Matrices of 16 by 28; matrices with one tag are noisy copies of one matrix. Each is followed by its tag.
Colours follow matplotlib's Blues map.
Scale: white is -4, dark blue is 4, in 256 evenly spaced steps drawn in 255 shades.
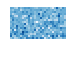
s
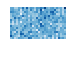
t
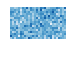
t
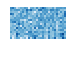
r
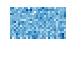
r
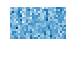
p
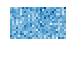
t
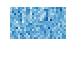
p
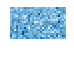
s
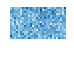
t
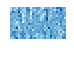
p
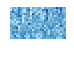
p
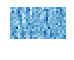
p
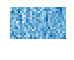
p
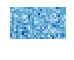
s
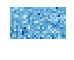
s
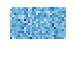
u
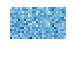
u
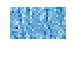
p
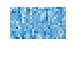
p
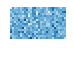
u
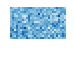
s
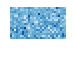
s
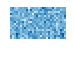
r
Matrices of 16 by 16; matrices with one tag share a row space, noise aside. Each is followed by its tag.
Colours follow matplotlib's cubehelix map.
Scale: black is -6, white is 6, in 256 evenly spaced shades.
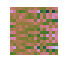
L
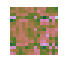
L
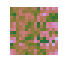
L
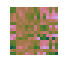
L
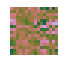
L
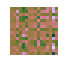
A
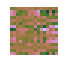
L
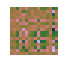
A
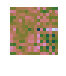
L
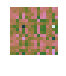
A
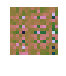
A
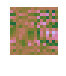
L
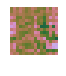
L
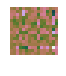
A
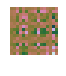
A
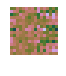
L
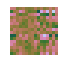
L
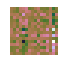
A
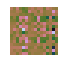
A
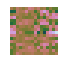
L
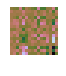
A
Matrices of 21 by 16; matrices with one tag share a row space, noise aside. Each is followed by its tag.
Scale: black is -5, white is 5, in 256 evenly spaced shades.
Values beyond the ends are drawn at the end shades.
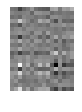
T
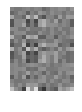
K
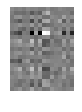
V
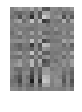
V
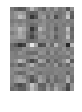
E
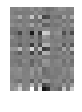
V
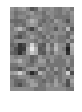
E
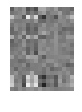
K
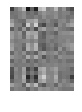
K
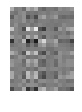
K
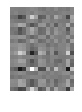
E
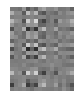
K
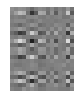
E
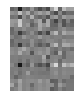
T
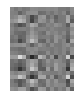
E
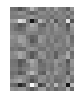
E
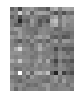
T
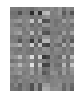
V
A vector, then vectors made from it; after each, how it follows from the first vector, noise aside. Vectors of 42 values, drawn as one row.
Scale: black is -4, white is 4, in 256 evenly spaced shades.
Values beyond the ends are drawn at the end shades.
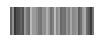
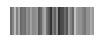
wrapped around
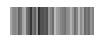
wrapped around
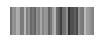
wrapped around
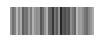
wrapped around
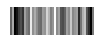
scaled up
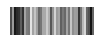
scaled up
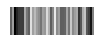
scaled up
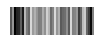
scaled up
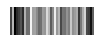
scaled up
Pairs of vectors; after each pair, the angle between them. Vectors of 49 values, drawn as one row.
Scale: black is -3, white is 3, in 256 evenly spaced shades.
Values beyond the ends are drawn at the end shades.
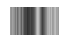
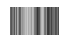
nearly opposite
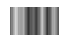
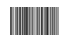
orthogonal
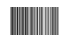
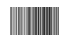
nearly opposite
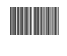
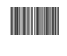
orthogonal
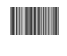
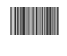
nearly opposite
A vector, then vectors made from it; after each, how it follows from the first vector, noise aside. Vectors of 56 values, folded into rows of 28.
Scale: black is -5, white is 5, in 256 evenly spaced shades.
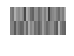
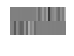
partly zeroed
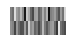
scaled up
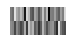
scaled up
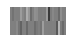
partly zeroed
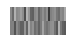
copied
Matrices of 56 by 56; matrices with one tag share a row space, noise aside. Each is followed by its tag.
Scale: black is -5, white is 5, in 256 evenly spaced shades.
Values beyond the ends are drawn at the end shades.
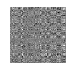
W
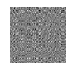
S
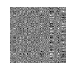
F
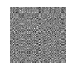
S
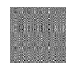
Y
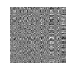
F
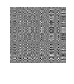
F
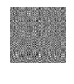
S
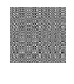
S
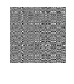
W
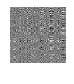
F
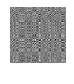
S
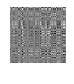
W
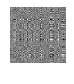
F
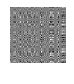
F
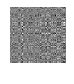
W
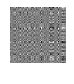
F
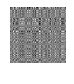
S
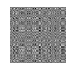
S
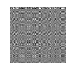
S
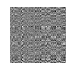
W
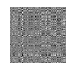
W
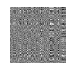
F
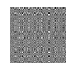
Y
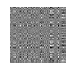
F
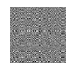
S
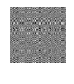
S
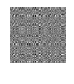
S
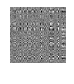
F
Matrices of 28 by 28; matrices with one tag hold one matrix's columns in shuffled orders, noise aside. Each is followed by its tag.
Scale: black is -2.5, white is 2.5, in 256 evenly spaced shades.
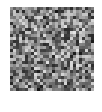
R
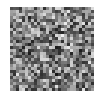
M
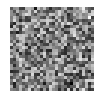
M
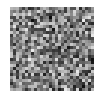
M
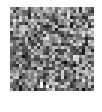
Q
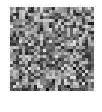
Q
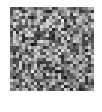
R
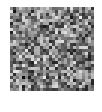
Q
